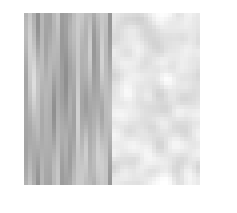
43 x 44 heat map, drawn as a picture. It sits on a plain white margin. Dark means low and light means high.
It is made of 1 by 2 panels. Panel 1,1: high, streaked downward. Panel 1,2: very high, blotchy, faint in contrast.
